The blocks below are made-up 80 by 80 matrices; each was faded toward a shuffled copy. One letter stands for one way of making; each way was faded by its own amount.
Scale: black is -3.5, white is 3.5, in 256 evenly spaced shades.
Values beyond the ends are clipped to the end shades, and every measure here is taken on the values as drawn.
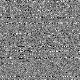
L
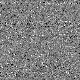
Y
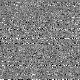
L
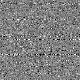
L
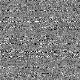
L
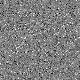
Y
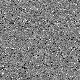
Y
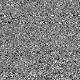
L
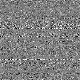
L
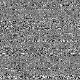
L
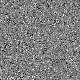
Y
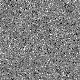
Y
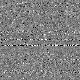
L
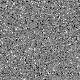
Y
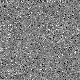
Y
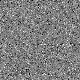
Y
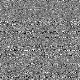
L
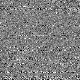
L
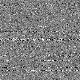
L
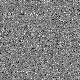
Y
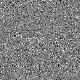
Y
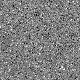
Y
